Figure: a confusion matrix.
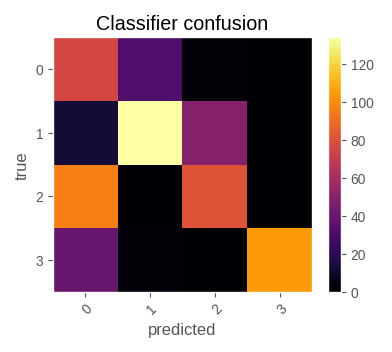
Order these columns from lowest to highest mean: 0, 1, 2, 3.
3, 2, 1, 0
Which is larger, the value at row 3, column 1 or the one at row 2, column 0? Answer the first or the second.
the second
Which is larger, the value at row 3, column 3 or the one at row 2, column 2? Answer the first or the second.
the first
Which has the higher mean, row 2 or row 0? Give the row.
2
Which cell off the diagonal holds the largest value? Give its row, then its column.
2, 0
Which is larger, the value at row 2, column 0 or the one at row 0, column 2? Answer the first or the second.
the first
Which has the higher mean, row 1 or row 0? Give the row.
1
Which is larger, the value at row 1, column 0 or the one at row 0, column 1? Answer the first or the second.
the second
